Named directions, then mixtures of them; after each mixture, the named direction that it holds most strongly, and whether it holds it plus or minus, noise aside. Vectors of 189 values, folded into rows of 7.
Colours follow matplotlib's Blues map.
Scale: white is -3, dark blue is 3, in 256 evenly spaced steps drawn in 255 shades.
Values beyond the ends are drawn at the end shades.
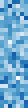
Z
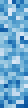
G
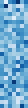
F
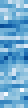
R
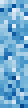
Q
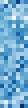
F, plus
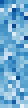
Q, minus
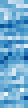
R, plus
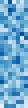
G, minus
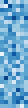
F, minus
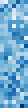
Q, plus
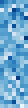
Q, minus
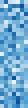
F, minus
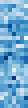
R, plus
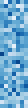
F, plus
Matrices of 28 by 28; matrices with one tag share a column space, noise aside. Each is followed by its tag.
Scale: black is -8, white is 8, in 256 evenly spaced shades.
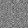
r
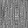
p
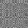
r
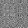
r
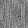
p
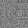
r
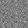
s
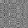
r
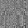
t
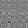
s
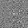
s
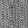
p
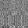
t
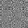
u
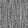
p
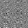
s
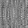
p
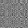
r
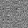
u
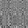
t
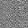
u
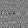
s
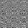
s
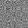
u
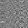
s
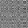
u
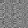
r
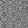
u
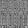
t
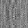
p
